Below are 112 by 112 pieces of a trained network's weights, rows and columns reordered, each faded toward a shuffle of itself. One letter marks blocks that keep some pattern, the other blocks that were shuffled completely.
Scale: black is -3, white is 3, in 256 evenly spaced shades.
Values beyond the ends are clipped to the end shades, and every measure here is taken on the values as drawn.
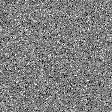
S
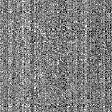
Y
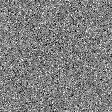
S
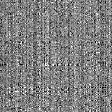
Y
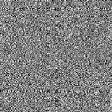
Y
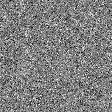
S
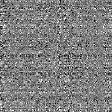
Y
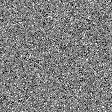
S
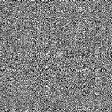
Y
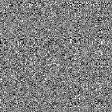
Y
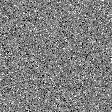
S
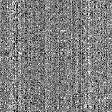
Y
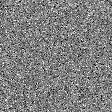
S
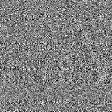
Y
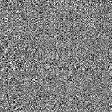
Y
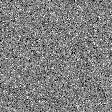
S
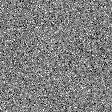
S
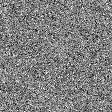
S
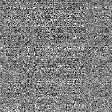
Y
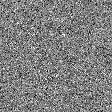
S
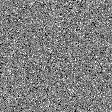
S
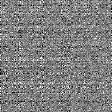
Y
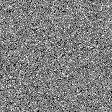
S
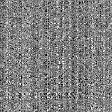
Y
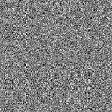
Y
